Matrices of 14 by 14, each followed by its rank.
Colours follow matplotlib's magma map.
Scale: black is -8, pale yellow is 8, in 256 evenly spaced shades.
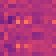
three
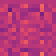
three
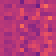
three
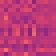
three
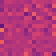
three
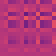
one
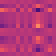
one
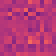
three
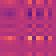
one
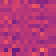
three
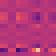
one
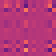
one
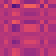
one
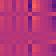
one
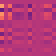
one
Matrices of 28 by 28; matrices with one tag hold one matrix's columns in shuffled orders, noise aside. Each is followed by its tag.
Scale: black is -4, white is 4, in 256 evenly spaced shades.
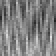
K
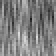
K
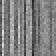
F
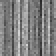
F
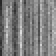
F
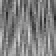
K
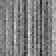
F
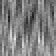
K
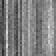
F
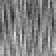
K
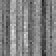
F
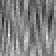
K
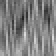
K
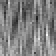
K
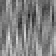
K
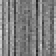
F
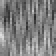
K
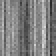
F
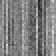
F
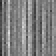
F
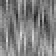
K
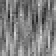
K
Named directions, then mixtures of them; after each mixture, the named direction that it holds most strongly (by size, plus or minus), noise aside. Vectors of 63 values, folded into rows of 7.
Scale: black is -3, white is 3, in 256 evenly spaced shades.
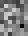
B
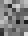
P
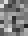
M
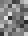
P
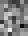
B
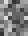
P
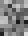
P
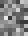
P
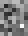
B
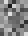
P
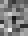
M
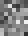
P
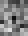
B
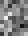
B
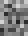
P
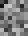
M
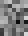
P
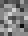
B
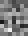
M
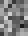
B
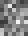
P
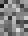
M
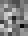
B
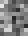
M
